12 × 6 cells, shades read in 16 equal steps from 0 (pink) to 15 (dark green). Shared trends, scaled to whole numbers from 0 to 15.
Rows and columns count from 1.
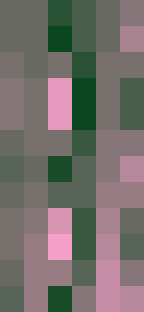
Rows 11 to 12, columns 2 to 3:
6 6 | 6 14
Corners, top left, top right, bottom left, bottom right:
9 7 10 4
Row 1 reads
9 9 13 11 9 7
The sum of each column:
103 93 92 138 77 89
